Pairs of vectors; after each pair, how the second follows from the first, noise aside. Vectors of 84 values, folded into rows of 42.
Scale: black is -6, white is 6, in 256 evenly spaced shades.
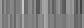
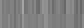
shrunk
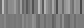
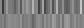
negated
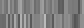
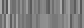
shuffled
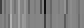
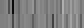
wrapped around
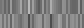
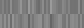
shrunk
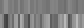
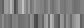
wrapped around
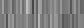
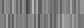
negated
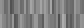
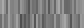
shuffled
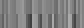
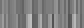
negated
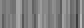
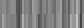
negated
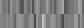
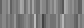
negated
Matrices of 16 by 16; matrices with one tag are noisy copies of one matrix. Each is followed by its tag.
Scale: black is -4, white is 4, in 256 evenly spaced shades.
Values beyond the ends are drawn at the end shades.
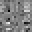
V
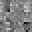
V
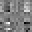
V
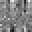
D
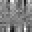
D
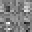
V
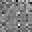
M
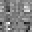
V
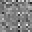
M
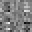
V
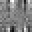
D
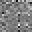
M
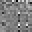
M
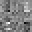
V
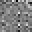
M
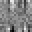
D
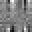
D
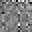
M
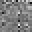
M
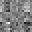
V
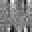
D
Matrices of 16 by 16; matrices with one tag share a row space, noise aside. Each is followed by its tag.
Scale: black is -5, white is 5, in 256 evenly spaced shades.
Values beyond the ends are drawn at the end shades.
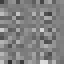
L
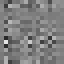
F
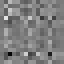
F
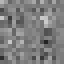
L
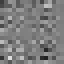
L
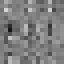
F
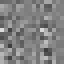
L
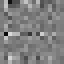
F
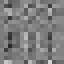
F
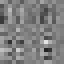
L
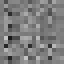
F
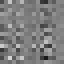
L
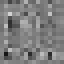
F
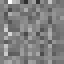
F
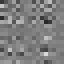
L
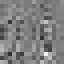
L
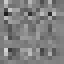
F
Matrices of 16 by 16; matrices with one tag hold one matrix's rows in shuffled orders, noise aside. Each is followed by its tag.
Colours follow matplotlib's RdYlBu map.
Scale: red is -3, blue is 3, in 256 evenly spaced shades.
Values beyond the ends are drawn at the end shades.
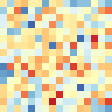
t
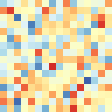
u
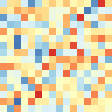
u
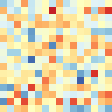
t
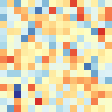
u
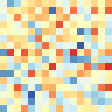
t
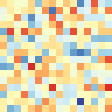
t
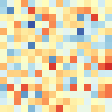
t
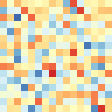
u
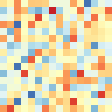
u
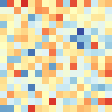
t
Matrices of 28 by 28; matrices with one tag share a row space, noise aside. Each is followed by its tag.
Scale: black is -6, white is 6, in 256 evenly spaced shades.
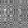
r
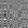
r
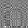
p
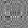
p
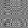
p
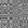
r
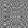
p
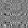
p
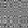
r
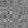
r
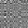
r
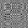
p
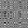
r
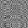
p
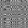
p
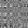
r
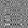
p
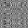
p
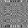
p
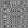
p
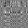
p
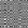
r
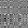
r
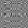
p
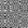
r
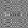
p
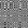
r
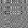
p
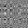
r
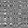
r
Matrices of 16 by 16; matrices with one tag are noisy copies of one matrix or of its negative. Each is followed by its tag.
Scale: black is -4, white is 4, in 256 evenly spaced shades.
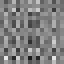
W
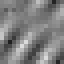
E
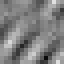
E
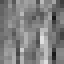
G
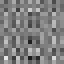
W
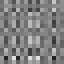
W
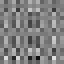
W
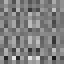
W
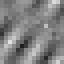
E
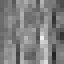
G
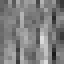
G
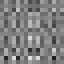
W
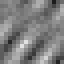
E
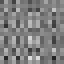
W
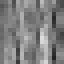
G
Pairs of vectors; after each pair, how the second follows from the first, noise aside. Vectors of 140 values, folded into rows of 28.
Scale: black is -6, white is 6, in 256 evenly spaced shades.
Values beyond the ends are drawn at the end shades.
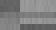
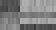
scaled up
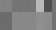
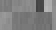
negated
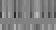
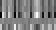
scaled up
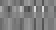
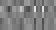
copied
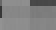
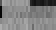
scaled up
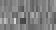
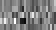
scaled up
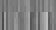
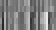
scaled up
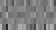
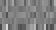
negated
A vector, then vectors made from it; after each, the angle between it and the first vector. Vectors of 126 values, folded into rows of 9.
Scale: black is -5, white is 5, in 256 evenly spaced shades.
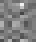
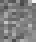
orthogonal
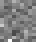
partly aligned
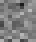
nearly opposite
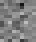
nearly opposite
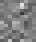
nearly parallel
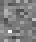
orthogonal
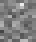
nearly parallel
